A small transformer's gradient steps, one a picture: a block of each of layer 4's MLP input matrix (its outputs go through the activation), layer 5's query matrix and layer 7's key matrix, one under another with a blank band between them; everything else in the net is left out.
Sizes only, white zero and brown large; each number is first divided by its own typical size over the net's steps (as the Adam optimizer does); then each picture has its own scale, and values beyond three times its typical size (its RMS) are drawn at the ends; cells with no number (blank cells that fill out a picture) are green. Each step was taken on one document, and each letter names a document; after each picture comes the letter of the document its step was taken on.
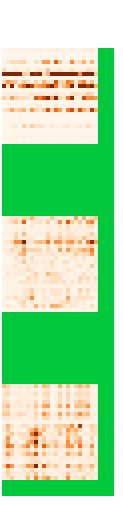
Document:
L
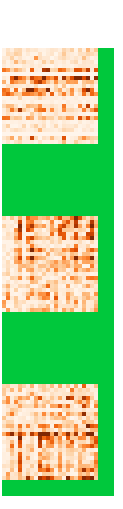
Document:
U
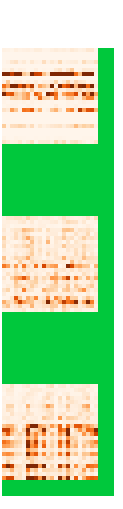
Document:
L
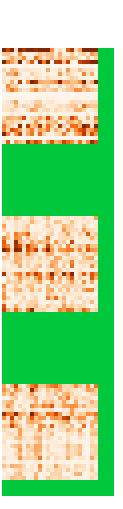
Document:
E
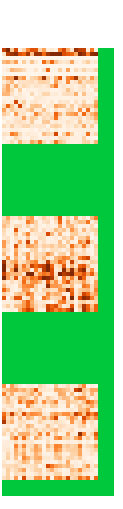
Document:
E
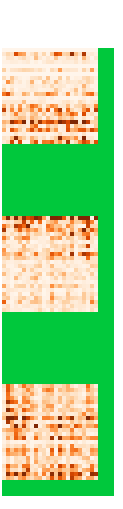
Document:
E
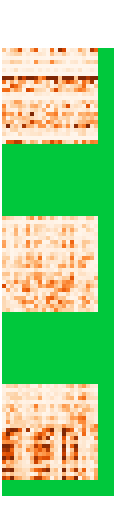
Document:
E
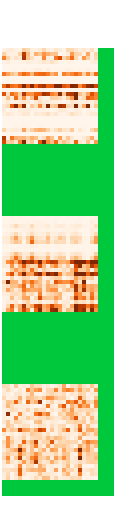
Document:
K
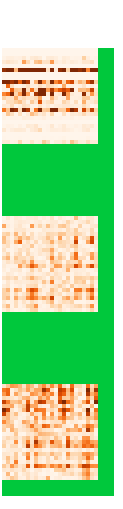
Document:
U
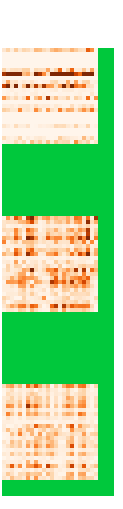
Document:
L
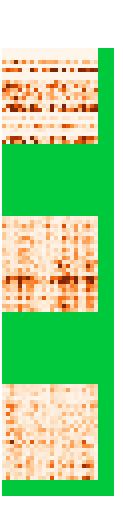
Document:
U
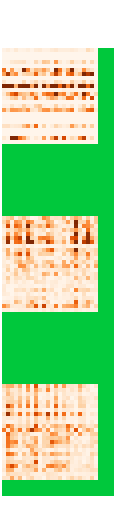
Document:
L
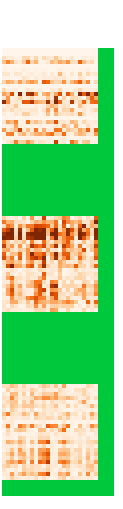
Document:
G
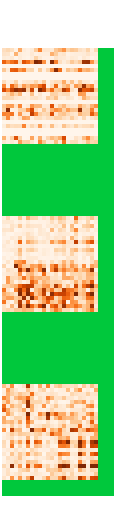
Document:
U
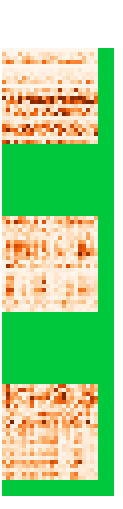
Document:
G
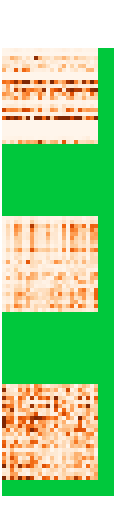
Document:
U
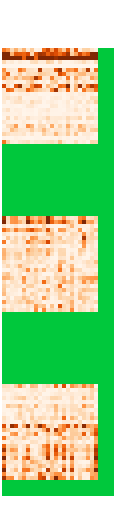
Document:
E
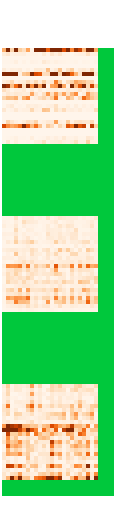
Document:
L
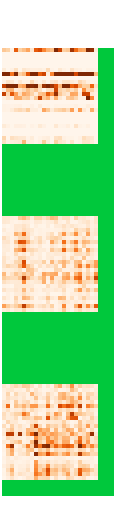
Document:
L
